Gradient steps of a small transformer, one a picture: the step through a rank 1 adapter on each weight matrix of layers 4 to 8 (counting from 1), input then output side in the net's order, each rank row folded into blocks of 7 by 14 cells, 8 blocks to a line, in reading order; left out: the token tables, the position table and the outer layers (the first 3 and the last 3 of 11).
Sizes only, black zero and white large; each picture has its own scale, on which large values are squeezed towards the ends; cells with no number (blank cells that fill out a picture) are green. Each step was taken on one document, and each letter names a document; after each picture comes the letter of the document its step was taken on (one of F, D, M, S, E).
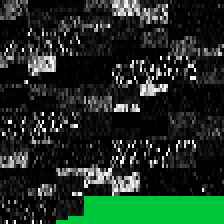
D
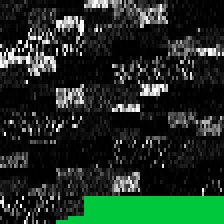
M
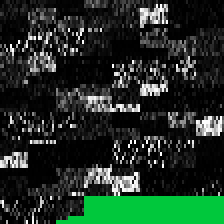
M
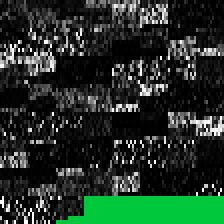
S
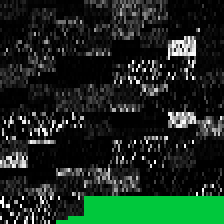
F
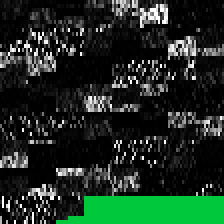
F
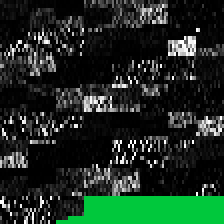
F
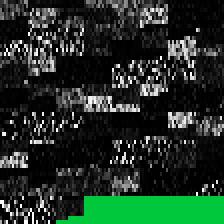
S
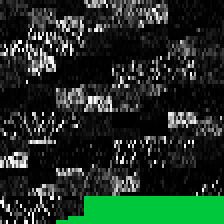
S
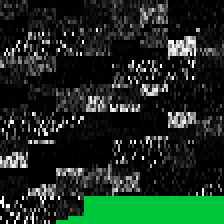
F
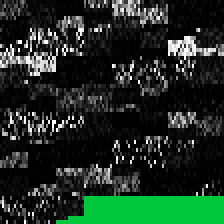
M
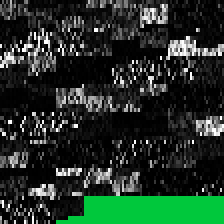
D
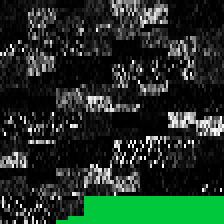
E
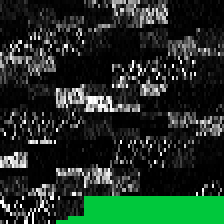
E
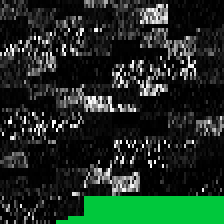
S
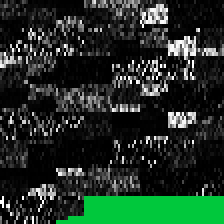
F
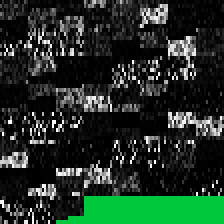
E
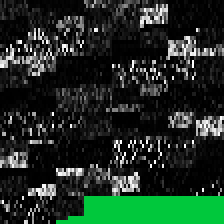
E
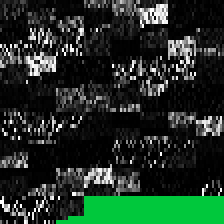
M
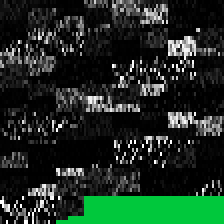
M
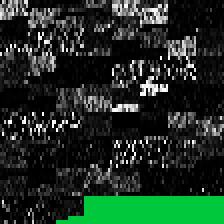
S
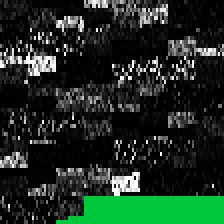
M
